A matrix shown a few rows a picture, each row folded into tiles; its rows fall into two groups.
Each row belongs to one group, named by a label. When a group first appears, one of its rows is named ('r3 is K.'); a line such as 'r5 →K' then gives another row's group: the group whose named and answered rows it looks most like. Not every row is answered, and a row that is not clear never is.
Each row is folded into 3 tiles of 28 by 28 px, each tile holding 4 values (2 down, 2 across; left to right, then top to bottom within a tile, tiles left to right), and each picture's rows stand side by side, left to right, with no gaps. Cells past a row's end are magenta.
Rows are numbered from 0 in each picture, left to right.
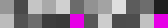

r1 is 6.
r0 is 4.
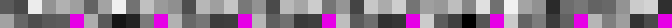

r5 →4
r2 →4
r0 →4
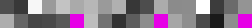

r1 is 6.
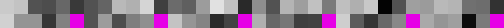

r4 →6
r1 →4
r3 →4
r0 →6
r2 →4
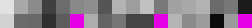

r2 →6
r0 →6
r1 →4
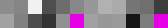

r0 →6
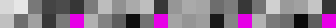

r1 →4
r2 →6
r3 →4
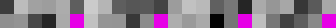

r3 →6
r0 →4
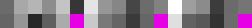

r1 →6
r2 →6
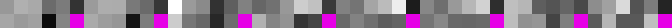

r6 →6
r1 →6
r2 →6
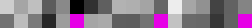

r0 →6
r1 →4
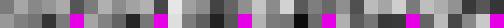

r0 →4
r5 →6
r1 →4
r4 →4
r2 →6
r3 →6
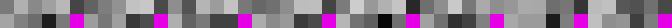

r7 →6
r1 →4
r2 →4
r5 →4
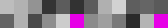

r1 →6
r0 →6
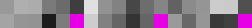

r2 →4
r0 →6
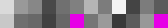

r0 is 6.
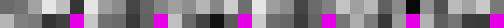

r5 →4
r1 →6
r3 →6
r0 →4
